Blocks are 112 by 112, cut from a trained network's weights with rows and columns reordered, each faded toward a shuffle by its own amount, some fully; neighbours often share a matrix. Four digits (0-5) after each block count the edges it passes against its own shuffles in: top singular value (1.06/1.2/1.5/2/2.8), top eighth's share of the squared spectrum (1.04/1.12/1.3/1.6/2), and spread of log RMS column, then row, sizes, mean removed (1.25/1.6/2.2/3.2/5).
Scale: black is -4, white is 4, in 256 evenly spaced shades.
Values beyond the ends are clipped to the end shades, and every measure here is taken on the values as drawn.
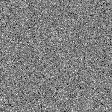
1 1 0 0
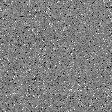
0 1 1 0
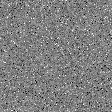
0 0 0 0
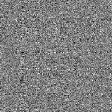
3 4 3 2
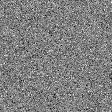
1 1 0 0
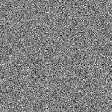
3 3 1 2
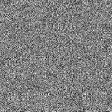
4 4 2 2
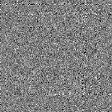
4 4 3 2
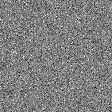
0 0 0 0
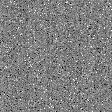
1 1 0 0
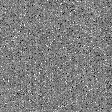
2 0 0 0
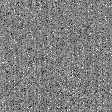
2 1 0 1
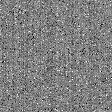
2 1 0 1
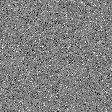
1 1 0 0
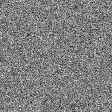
0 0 0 0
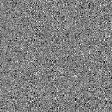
3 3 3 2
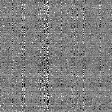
4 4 4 0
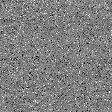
0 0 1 0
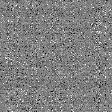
2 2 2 0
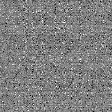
3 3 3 0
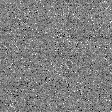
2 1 1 0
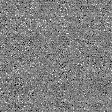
2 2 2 0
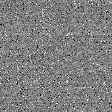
2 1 1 0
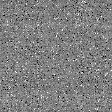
2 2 2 0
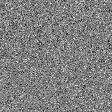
2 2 1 1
